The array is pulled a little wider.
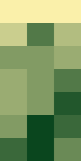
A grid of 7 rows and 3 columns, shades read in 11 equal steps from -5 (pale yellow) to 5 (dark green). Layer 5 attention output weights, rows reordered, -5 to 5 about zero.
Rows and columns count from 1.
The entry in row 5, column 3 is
4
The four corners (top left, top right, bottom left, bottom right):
-5 -5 3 1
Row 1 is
-5 -5 -5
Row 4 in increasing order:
-1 0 2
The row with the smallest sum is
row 1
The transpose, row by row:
-5 -3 0 -1 -1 0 3 / -5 2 0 0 0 5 5 / -5 -2 -1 2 4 3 1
